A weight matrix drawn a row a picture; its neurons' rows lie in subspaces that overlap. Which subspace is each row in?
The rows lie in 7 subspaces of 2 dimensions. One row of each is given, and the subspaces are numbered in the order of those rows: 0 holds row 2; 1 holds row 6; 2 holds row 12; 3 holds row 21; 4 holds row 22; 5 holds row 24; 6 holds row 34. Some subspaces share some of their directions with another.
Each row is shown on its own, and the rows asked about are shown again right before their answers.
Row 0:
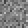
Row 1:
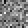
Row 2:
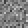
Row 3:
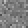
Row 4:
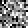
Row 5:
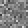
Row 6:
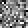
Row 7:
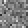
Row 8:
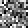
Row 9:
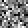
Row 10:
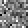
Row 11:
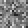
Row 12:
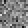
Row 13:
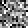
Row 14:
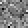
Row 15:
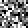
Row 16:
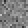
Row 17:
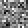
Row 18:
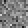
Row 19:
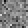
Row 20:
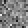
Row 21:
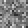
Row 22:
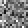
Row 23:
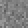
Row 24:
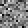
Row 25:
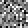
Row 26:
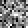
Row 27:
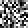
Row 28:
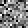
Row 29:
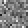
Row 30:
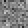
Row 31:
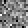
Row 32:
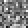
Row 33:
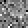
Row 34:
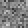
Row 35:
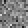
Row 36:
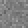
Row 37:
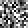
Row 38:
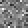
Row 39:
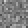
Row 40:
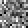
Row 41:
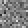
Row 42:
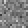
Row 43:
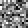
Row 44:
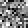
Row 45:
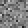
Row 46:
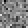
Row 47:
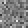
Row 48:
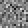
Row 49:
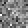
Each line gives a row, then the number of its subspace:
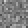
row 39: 4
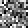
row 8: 5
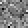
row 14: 2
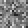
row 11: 3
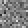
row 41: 3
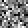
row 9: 1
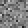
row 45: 5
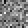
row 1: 0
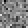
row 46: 4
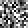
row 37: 3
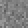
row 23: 4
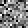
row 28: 5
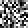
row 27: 3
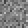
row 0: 0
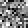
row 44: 6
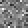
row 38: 2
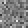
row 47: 1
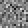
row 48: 0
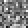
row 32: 4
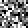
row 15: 1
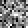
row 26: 3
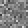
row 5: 5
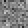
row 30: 6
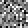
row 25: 0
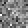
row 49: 6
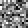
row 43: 5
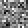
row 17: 6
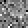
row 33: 2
